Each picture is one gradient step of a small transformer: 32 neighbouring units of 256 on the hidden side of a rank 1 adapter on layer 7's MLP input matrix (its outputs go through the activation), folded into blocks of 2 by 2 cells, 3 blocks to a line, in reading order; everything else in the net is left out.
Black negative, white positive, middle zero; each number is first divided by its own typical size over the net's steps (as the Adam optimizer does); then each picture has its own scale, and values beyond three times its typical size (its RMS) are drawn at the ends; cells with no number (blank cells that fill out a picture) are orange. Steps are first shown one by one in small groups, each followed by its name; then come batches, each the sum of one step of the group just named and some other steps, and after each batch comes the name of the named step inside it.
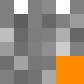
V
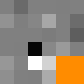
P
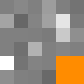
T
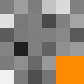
V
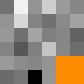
V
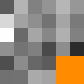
V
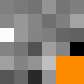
P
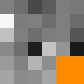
P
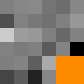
V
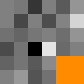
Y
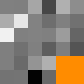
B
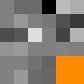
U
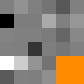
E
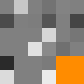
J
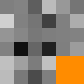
E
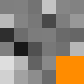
E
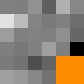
B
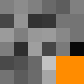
J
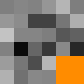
E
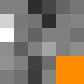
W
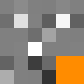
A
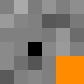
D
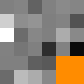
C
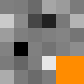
W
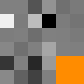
W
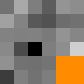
D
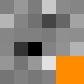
D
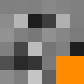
A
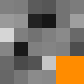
W
